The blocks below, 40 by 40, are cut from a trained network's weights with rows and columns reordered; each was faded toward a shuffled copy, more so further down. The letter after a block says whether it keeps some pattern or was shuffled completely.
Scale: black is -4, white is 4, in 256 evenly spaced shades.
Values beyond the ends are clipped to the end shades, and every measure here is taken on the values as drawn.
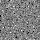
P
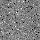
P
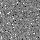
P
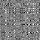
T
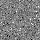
P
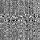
T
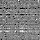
T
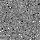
P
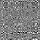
T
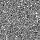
P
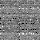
T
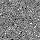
P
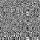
T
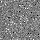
P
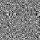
T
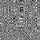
T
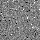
P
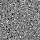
P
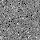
P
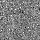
P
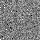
P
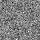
P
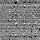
T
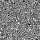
P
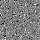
P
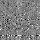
T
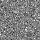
P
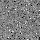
P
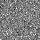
P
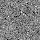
P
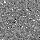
P
